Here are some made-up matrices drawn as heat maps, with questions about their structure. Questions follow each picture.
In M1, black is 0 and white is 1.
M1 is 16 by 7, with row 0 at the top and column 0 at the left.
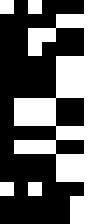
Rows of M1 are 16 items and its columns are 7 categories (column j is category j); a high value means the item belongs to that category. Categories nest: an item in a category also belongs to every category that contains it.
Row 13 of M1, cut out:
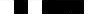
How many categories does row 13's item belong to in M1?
3
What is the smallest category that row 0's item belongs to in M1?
0
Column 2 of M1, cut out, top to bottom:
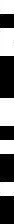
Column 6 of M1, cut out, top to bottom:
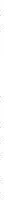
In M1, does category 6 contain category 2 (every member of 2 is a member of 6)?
yes
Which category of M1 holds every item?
6
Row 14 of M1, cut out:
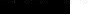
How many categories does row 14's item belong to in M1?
2
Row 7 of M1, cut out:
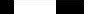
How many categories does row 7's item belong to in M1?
4
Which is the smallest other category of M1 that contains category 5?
6
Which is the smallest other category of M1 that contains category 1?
3
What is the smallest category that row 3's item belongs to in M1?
2
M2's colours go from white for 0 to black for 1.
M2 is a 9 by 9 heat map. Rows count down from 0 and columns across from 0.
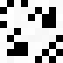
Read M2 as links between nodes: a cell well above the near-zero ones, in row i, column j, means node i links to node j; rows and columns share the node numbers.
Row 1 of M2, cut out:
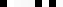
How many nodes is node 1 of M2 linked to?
3
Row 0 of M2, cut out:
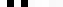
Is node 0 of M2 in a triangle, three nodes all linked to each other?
no
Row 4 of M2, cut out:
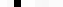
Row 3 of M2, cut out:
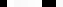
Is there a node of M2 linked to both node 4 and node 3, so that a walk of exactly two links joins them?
no
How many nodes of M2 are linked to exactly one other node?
1
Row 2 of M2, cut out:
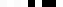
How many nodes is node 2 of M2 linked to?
3
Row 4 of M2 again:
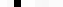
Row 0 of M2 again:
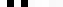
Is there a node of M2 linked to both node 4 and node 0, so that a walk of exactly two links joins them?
no
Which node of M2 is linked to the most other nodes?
node 7
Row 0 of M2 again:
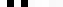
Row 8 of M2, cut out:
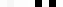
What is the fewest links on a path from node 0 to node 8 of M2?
3
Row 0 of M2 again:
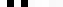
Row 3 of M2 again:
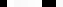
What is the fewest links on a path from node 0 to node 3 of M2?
1
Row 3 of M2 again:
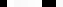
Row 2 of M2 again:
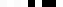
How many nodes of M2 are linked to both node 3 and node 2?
2
